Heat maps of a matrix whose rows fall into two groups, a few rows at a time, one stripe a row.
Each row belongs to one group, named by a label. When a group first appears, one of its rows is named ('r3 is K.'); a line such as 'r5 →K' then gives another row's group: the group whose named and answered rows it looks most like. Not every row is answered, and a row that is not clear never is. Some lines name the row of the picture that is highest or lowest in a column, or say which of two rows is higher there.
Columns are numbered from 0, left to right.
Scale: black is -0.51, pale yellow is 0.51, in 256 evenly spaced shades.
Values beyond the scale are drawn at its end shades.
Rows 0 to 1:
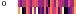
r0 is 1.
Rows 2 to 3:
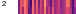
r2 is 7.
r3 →7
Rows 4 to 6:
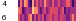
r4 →7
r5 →1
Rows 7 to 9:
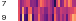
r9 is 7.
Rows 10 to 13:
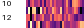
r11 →7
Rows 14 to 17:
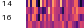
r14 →7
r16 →7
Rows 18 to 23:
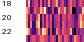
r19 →1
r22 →1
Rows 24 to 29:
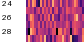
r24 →7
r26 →7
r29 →1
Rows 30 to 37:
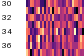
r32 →7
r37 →1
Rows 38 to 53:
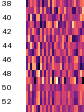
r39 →1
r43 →1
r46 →7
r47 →7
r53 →7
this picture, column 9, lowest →41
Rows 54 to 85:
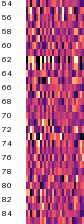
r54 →7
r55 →1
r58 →7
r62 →7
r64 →1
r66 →7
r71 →1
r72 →7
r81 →1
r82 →7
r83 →1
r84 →7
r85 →1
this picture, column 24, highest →62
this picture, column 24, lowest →55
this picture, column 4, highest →73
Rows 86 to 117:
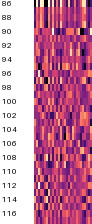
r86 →7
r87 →7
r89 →7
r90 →1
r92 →1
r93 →1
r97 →7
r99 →1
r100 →1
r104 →1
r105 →1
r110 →7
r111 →7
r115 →7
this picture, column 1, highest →86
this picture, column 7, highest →86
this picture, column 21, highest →95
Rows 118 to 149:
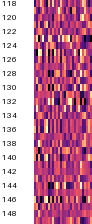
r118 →7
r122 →7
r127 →1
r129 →1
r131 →1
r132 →1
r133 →1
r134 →7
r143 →1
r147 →1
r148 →7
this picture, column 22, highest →133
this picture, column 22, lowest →125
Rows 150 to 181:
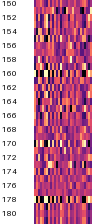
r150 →7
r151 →1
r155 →7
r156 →1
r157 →1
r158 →1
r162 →1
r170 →7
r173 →1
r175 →7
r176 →1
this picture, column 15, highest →171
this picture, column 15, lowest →151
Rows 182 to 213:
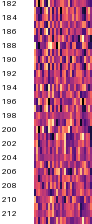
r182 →7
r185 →7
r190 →1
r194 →7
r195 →1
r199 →1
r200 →7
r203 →1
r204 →1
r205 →7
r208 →1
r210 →1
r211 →1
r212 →1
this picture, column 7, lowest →196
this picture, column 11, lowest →188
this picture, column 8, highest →188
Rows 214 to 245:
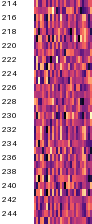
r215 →1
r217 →7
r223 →7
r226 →1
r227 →1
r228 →1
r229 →1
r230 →1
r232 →7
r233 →7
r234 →7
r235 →1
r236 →7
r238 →7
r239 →7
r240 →1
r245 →7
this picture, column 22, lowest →219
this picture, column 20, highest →219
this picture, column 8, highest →235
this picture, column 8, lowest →222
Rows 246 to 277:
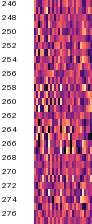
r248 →7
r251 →7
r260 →1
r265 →7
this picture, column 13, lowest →264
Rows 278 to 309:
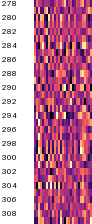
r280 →7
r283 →7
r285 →1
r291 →1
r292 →1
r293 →7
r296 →7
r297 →7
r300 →7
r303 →1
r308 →7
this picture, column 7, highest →280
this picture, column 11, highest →294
